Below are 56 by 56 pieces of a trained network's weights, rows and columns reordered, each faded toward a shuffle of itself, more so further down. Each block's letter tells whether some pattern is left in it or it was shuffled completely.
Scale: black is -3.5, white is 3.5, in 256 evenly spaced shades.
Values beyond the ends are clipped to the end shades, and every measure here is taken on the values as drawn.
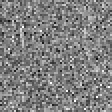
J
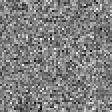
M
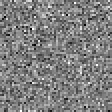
M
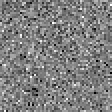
J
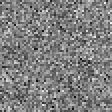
M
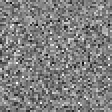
M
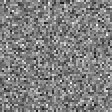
J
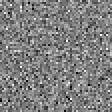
M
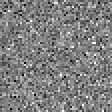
J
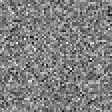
M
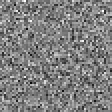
M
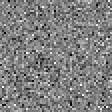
M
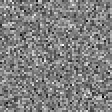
J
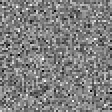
J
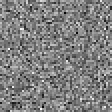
M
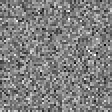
M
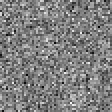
M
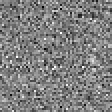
M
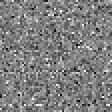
M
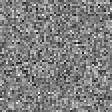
M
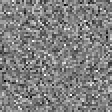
M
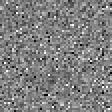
M
